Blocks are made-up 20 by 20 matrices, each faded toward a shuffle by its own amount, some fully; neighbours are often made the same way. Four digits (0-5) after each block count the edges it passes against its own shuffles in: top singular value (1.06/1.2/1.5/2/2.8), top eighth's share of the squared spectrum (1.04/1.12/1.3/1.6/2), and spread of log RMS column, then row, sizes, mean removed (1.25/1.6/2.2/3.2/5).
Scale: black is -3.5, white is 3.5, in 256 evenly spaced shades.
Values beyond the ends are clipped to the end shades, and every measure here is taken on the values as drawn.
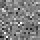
2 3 0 1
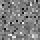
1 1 0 0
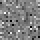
0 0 1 0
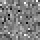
0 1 0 0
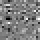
3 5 1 2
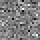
2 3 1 0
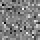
0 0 0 0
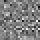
3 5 2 1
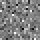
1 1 0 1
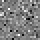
0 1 0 0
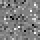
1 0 0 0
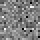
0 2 0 0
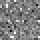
0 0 0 0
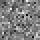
0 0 0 0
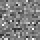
1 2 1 1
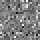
0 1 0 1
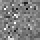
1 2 1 0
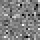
2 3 0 1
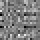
3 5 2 1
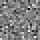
1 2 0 0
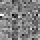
3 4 0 2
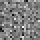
1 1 0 0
